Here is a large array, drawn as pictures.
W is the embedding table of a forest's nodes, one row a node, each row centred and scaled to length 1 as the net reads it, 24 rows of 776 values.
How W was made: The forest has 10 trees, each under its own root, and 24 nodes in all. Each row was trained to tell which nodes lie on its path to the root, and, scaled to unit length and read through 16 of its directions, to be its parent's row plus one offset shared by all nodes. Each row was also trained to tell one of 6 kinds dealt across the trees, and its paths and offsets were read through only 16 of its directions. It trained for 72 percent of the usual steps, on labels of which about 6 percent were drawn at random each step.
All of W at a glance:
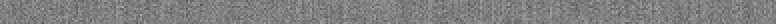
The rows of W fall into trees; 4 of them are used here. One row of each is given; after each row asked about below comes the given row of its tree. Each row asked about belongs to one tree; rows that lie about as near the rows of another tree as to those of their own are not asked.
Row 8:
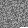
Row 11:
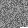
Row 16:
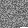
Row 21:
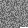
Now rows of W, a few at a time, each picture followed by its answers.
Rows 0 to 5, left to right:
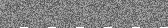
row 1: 16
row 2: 21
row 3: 8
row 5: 8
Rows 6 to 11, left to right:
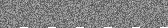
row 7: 16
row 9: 8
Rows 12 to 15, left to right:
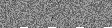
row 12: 11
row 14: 16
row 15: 8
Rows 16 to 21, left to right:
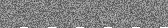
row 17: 8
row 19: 16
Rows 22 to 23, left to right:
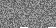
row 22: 21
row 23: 16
